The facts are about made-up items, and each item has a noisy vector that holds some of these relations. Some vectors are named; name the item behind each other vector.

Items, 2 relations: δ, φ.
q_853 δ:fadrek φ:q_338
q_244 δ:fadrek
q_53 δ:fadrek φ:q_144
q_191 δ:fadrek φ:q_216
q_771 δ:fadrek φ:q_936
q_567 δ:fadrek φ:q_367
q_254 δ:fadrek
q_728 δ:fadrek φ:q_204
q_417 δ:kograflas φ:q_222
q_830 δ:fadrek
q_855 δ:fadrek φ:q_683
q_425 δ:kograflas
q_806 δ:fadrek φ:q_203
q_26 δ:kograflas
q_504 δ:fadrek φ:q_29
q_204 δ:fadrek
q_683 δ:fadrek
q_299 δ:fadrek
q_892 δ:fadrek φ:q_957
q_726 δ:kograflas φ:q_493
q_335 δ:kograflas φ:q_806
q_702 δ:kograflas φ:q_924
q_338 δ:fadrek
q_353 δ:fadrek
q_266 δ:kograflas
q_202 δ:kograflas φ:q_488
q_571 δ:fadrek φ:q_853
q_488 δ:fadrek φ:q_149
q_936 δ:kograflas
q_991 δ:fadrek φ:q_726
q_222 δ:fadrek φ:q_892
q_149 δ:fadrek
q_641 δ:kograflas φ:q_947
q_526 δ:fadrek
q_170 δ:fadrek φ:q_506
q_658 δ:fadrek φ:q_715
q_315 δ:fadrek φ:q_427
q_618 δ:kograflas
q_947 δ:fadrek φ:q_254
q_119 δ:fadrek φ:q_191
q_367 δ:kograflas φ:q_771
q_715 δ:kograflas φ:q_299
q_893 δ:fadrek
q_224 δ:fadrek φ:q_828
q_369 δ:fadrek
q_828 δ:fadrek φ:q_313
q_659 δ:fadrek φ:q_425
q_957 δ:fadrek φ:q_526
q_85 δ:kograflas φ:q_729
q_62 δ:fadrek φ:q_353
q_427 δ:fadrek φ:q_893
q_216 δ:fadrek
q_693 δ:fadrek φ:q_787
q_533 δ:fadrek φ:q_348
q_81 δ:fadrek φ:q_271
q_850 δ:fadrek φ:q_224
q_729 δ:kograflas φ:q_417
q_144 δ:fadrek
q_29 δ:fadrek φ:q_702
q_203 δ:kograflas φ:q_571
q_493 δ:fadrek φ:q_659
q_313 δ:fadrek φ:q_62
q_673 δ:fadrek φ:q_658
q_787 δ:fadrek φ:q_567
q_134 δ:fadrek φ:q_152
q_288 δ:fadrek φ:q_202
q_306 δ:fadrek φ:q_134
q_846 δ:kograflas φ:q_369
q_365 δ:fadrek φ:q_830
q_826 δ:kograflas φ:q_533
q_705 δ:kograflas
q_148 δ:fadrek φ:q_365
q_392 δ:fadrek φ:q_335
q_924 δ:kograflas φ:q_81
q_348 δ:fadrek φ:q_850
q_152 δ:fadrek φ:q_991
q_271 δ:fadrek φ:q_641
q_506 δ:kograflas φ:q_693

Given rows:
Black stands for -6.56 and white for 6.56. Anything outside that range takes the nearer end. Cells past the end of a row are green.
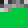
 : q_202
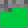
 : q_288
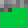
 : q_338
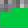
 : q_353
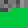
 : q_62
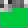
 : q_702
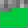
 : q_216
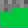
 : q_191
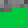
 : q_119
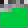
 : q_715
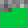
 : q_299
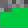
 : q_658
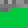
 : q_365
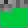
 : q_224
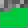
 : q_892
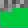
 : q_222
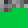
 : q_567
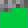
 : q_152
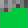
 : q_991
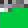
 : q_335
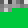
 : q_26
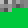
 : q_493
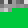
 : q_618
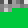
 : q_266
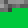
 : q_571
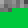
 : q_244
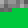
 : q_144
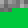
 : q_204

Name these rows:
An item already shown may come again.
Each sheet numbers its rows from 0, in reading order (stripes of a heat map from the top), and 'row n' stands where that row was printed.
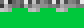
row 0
q_702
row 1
q_846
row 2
q_846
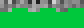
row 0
q_957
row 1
q_506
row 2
q_306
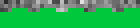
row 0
q_313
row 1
q_271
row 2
q_846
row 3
q_526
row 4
q_658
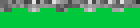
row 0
q_658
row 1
q_936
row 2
q_29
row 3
q_425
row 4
q_348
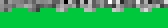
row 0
q_771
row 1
q_806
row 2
q_367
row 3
q_203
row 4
q_702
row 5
q_417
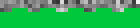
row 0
q_254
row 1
q_81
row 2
q_826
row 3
q_659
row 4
q_726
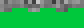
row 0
q_392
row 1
q_850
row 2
q_853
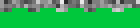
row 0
q_567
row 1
q_947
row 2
q_702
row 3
q_693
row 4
q_729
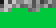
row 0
q_641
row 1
q_222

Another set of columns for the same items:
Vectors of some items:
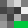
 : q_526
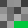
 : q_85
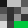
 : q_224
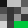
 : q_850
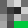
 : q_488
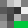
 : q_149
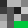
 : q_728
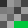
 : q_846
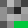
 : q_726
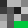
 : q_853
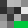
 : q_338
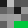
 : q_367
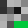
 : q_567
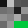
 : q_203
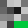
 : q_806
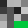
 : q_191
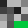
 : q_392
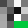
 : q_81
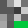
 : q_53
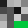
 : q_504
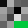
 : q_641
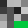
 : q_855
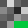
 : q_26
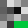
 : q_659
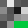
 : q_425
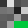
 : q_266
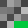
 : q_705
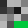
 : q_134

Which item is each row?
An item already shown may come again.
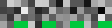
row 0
q_353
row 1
q_313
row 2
q_506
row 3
q_29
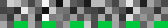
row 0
q_353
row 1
q_81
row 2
q_826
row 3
q_533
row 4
q_947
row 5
q_202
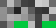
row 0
q_726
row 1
q_62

